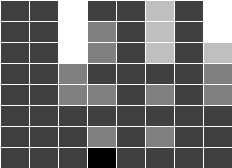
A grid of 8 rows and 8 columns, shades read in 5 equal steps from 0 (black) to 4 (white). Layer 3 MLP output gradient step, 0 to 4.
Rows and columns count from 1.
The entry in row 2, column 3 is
4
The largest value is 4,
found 5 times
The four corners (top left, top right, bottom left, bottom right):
1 4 1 1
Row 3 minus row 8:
0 0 3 2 0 2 0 2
